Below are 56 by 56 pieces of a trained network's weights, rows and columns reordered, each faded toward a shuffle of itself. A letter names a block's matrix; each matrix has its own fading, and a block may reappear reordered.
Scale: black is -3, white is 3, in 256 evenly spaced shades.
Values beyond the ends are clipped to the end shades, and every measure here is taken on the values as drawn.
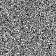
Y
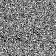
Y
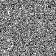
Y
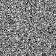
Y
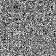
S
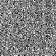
S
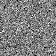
Y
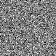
Y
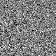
S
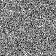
Y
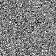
S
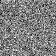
Y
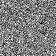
Y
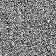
S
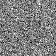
Y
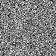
S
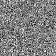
S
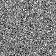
Y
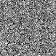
S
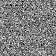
Y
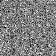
Y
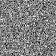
S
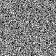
S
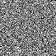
S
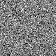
Y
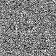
Y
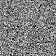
S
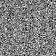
S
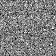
Y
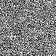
S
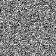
S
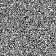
Y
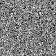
S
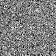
S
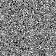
Y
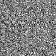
S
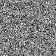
S
